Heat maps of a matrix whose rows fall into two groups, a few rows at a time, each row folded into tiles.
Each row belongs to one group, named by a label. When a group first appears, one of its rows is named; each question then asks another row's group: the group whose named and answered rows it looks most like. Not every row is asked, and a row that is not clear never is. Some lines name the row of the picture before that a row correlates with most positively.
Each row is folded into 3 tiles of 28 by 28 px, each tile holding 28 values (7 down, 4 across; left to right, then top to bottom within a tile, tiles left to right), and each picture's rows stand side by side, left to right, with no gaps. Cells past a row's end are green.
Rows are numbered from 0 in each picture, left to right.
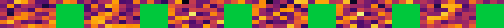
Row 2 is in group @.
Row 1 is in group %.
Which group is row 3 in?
@
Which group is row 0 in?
%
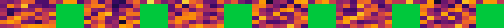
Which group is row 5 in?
@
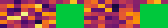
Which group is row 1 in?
@
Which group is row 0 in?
@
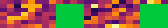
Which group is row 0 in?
%
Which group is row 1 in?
%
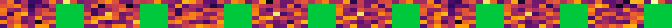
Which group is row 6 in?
@
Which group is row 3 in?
@
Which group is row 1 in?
%
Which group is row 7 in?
@
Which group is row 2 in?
%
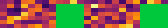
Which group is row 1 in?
@
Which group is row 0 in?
%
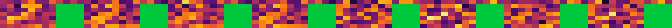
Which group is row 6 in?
@
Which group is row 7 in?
@
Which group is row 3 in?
%
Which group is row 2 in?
%
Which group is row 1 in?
%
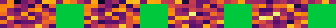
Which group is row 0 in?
@
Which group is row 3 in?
@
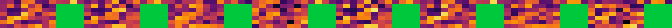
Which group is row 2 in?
%
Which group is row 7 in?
@
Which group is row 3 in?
@
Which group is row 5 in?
%
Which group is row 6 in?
%
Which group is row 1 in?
%
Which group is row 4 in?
%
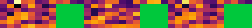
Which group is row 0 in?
%
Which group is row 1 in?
%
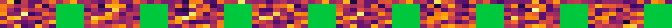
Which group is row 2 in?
%
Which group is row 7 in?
@
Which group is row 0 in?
@
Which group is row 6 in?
%
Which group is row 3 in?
@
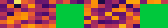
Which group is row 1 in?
@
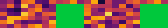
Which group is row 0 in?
%
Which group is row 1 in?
@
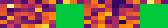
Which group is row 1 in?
@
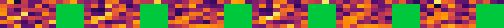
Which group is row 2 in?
%
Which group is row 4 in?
%
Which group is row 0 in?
@
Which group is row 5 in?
%
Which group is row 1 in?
%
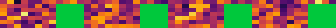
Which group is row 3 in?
@
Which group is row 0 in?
@
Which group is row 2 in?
%
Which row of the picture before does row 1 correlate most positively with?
4
